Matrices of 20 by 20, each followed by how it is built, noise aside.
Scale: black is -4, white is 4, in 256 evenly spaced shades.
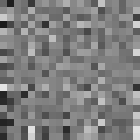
low rank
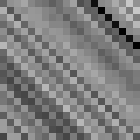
Toeplitz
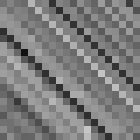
Toeplitz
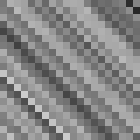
Toeplitz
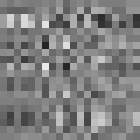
low rank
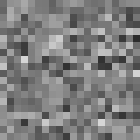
low rank
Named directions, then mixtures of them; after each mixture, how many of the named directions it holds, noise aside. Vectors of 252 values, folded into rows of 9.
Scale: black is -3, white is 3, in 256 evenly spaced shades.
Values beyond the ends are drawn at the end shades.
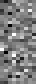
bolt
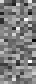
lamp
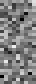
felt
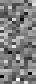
one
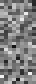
one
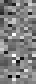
two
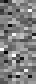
one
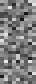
two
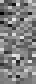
three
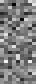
two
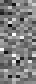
three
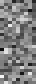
three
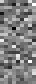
two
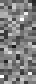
one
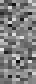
three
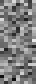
two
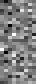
one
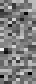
two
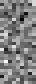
one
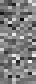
three
